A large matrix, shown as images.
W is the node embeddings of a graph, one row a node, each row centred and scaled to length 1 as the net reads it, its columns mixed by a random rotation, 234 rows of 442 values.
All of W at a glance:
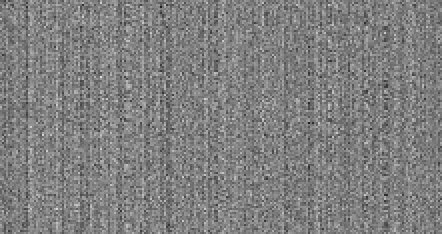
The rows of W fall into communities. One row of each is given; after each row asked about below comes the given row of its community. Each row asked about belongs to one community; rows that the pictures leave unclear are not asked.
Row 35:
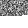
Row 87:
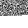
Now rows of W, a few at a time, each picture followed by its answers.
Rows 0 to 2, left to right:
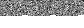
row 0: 35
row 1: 87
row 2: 35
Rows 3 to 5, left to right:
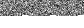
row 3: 35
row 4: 87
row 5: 87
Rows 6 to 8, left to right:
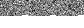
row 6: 35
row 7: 87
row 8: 35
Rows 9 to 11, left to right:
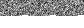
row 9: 87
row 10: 87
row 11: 35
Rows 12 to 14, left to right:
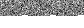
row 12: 35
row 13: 35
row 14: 35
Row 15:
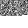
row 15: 35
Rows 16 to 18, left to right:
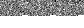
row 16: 35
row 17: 35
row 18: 87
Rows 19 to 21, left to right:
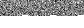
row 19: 35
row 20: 35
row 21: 35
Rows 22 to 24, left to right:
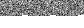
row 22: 35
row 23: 35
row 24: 35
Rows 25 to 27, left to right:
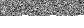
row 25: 35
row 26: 87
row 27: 87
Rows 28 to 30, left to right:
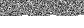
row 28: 87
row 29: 87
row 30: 87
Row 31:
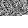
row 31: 35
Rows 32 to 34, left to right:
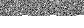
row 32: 35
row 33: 35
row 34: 87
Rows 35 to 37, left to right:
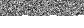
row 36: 35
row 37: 87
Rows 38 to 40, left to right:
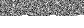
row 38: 87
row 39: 87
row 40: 87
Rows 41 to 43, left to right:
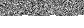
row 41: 87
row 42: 87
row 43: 35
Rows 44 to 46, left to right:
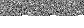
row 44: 35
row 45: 87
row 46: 87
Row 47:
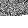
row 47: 87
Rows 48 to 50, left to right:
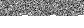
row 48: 35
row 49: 87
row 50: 35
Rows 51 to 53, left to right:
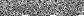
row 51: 35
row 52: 35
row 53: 87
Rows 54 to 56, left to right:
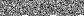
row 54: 87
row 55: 35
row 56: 87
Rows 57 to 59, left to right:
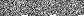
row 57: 35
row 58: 35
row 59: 87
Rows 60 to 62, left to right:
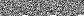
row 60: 35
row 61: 35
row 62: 87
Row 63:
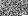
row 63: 35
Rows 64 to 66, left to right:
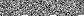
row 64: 87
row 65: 35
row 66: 87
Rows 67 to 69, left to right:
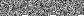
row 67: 35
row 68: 35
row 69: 87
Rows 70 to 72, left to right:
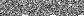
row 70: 35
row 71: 35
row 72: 87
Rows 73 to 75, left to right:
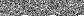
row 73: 87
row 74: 87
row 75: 87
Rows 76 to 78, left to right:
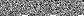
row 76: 35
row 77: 35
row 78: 35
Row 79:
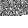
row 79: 35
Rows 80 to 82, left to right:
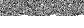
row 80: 87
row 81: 87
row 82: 87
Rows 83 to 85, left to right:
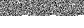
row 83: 35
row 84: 87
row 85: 87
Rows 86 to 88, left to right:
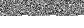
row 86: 87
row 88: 87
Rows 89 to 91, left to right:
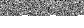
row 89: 35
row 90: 35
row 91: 35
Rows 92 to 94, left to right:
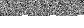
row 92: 35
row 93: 35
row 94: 87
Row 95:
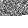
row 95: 87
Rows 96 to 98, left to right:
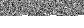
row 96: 35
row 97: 35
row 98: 87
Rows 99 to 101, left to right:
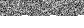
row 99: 87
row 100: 35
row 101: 35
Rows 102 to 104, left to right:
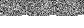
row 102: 87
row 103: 87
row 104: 87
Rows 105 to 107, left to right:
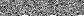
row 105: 87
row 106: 87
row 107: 87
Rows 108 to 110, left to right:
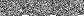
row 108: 87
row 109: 87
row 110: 35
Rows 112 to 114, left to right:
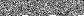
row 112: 35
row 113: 87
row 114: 35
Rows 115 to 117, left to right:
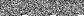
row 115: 87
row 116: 87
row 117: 87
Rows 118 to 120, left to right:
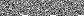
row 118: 35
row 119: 35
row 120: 35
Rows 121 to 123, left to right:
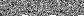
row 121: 35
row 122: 87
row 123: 87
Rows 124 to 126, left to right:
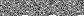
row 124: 87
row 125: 87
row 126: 87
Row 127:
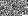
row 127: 35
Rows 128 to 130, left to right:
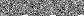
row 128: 87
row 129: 87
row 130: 35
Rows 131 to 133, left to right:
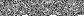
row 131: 87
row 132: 35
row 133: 87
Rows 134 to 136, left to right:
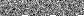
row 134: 35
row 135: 35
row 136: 35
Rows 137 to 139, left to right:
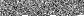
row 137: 35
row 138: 35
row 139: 87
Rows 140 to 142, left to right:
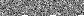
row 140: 87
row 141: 35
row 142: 87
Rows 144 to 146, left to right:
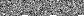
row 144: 87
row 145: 35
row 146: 87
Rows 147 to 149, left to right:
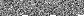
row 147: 35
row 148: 35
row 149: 35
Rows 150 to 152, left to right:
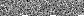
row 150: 35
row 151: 35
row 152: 35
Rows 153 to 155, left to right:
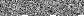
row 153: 87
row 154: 35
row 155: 87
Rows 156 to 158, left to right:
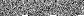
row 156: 35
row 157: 35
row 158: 87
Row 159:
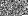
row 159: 35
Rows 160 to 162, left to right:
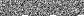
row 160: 35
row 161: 35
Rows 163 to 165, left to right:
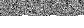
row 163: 35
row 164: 87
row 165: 87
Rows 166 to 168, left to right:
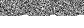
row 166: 87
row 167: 87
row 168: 87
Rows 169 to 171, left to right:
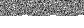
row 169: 87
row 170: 35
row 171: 87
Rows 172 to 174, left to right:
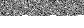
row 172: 35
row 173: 87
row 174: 87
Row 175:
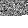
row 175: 87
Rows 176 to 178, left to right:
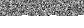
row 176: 35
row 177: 35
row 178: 35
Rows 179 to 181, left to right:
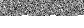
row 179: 35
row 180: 87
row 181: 35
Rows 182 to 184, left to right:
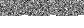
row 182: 87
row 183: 35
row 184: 35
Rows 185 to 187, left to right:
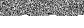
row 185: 87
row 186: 87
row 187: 35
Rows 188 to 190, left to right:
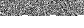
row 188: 87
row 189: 35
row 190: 35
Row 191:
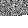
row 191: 87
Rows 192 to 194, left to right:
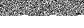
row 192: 87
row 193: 35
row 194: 87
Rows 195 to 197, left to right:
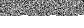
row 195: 87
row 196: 35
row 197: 35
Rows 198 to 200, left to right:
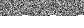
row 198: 35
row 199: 35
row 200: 87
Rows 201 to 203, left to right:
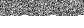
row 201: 87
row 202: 87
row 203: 35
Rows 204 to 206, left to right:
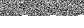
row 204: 35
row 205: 35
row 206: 87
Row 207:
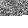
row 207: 35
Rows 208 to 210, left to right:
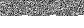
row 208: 87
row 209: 87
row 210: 35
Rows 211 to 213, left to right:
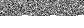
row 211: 35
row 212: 87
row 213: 87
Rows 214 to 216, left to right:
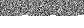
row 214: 35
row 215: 87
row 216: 35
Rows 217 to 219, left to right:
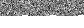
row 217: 35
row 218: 35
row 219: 87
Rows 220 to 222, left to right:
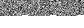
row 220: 35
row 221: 35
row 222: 87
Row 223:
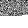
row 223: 87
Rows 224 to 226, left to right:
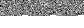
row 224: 87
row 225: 87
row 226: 87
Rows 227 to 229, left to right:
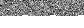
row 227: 87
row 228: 87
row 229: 35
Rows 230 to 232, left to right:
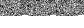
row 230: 87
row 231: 87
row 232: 87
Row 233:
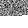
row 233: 35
